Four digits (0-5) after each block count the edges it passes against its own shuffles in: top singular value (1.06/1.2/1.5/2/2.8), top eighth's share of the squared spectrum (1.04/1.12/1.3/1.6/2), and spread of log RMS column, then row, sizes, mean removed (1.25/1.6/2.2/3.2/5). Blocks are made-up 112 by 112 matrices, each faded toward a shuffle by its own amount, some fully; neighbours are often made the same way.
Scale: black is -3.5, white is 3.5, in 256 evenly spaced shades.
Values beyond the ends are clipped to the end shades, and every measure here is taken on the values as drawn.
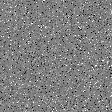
0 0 0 0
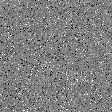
3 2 0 0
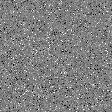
3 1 0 0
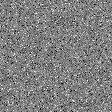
0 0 0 0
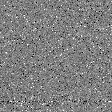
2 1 0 1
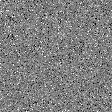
0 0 0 0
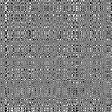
5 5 4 4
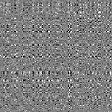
5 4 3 3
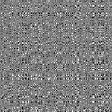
5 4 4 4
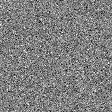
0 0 0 0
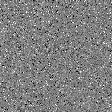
3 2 1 0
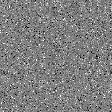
3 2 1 0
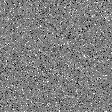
2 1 0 0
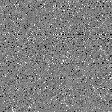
4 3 1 2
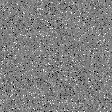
3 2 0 1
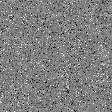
2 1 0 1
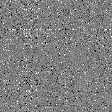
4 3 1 2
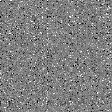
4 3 2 2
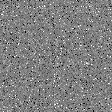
3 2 1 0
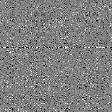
4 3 2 2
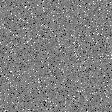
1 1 0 0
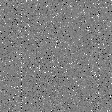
3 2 1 0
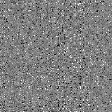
4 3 2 2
